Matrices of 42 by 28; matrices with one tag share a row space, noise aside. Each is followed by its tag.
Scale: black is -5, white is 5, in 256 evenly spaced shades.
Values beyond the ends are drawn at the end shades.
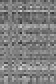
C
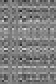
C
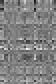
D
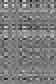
C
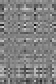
D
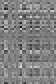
C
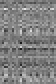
C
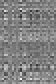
C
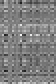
C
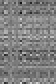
C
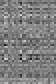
C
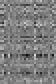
D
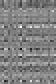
C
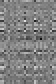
D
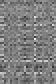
D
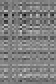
C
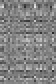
D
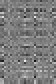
D
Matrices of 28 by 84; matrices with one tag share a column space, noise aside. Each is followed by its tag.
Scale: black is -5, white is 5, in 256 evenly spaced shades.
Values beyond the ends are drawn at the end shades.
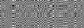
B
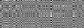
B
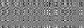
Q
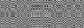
B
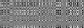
Q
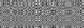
Q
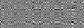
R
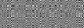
B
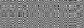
B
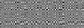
R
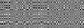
R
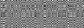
B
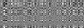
Q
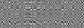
R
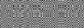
B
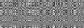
Q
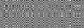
B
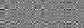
R
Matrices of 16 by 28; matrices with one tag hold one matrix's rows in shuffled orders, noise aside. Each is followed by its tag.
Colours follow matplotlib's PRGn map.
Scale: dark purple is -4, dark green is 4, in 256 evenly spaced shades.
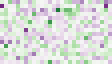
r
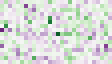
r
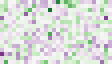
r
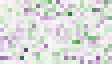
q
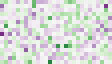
r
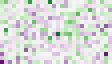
r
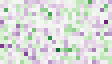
r
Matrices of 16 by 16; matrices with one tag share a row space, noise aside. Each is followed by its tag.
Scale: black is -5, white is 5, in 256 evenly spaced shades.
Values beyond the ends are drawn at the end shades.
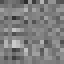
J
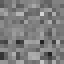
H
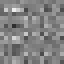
J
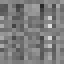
H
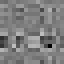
H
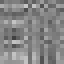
J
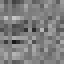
J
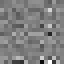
H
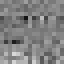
J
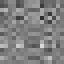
H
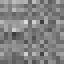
J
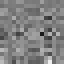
H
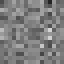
H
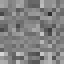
H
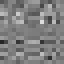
H
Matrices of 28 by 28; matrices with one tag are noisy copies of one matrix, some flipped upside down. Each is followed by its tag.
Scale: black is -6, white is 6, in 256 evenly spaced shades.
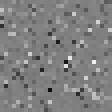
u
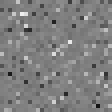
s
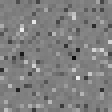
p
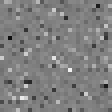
s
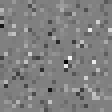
u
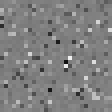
u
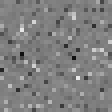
p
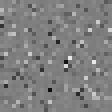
u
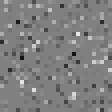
p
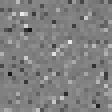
s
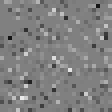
s
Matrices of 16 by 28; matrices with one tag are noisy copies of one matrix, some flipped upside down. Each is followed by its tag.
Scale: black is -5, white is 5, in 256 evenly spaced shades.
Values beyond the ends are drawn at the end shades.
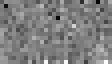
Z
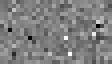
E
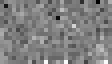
Z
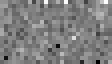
Z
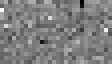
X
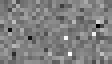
E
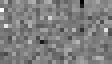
X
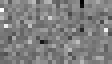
X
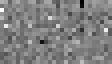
X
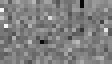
X
